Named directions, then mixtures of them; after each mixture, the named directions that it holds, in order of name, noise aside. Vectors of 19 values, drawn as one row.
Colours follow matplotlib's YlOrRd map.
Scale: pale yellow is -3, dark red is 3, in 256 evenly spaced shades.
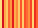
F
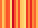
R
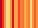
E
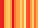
E, F, R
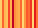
F, R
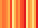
R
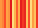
R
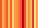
F, R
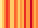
E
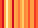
E, F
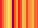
E, F, R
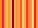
E, F, R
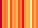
E, F, R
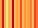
E, F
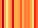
E, F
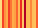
E, F, R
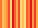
R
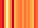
E, F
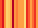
E, F, R
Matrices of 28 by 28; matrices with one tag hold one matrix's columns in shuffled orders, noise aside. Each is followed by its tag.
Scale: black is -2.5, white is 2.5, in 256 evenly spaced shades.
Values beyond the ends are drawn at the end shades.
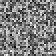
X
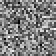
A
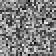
A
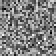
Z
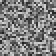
A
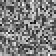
Z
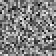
Z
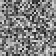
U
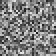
Z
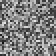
U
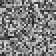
A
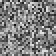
X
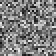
U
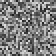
X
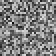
X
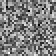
Z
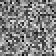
U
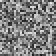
X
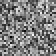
Z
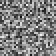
U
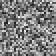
A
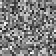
Z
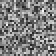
Z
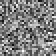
U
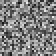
U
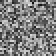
U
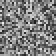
Z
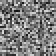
A
